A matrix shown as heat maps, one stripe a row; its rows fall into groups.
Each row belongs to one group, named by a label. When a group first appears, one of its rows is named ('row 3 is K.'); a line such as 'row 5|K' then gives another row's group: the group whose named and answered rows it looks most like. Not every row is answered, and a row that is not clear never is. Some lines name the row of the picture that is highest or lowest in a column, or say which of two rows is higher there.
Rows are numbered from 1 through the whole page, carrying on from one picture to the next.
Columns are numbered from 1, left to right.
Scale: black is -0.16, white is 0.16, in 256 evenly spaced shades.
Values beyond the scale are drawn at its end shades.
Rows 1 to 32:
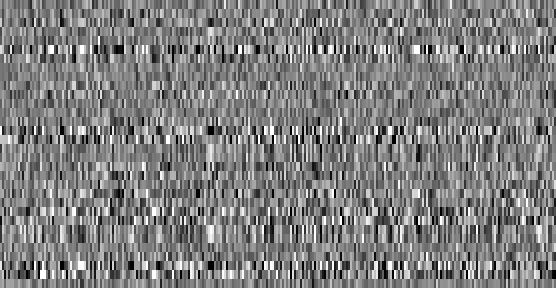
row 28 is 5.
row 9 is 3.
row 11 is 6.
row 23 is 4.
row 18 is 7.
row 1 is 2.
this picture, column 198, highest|31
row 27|7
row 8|3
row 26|7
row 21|5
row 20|4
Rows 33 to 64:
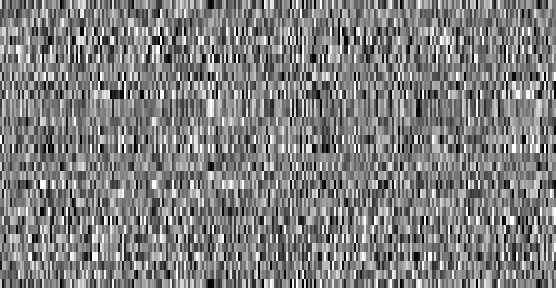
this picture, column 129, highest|61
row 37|6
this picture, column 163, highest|61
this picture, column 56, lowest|43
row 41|5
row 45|7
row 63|3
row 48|2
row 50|6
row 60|5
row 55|6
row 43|4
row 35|7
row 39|3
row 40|7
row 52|7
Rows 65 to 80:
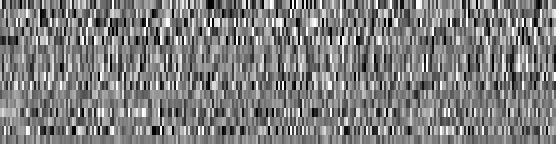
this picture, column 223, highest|77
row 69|3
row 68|4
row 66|6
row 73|5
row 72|4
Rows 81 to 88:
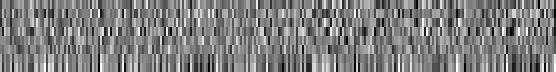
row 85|6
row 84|4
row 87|5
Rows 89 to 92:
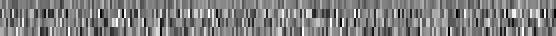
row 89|4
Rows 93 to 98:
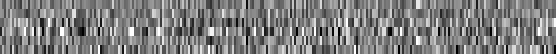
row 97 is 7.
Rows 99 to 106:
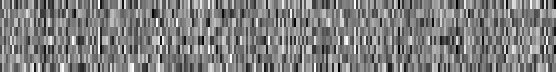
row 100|6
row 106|7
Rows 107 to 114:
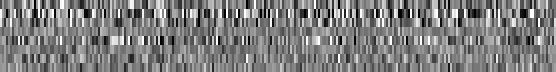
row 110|5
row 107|7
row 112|6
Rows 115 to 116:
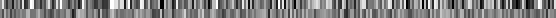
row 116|6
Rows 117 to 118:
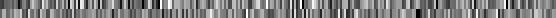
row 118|7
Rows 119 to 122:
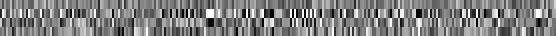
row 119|5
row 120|7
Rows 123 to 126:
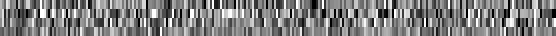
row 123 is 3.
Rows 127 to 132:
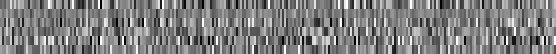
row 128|4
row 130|2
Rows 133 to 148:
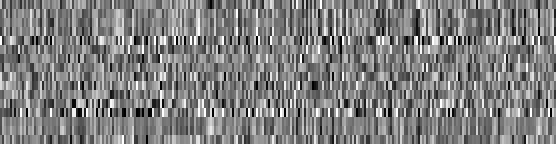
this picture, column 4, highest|142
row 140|4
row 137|2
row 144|6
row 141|2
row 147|7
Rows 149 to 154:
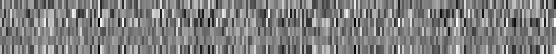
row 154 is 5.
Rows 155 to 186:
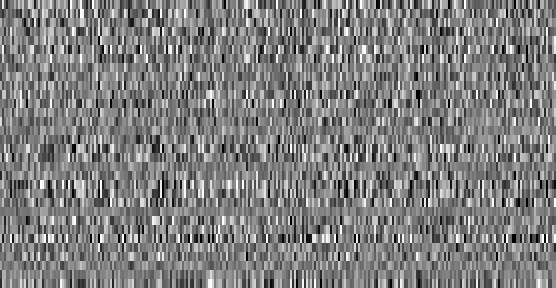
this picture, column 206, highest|181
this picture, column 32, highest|175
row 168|2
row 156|3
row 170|3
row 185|7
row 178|3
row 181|5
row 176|6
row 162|3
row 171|6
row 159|5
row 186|7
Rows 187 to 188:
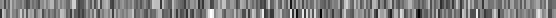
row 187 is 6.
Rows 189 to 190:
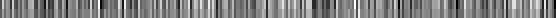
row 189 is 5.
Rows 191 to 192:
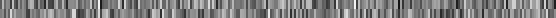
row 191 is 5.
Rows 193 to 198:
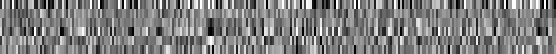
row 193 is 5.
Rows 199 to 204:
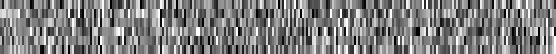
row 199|4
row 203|5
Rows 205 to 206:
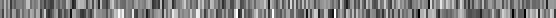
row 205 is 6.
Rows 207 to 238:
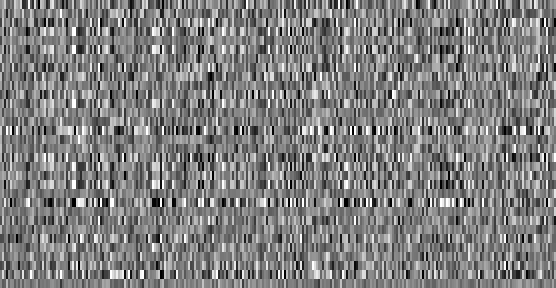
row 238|4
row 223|2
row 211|7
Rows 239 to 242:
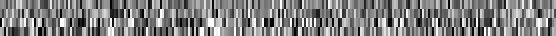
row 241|7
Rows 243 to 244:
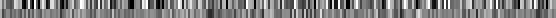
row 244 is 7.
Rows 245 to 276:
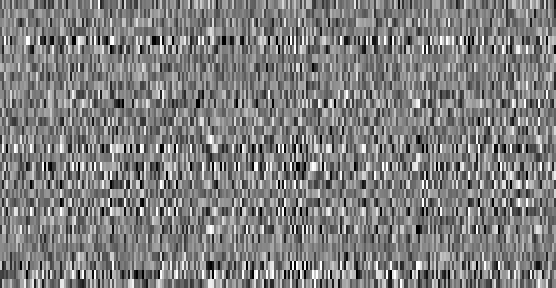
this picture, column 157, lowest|252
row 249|6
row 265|4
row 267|4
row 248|7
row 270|7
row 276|7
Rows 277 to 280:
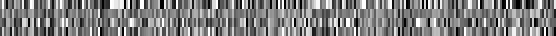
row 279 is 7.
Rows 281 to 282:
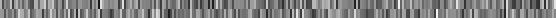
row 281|5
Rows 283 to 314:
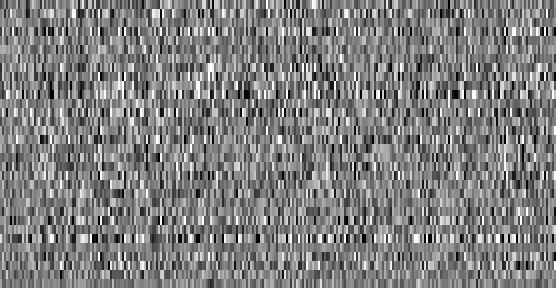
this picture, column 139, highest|284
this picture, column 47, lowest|309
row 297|5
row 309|2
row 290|7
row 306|4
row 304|2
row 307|6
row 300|3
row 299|2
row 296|7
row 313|4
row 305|6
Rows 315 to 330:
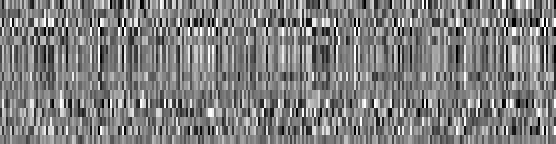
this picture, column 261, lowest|317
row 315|4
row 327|7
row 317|5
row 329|5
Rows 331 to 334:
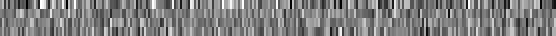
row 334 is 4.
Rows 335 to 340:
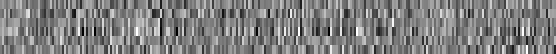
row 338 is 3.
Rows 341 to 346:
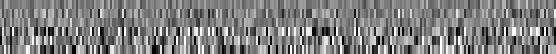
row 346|6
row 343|2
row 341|4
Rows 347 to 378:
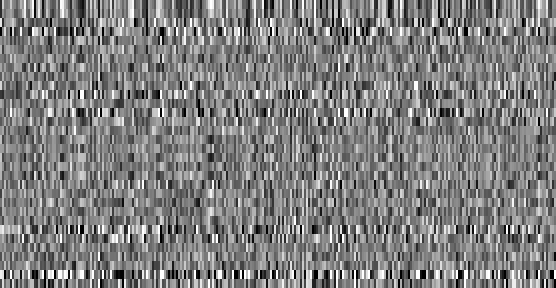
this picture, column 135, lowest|351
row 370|7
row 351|6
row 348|7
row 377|2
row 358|2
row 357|3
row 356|2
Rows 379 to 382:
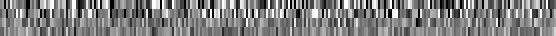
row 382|6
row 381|7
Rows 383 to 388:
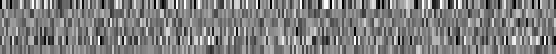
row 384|4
